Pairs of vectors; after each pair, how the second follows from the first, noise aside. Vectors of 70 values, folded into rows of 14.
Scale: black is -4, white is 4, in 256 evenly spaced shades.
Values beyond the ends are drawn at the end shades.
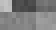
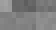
shrunk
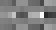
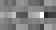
copied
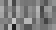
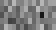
shuffled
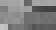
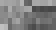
copied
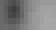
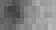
copied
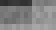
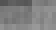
shrunk
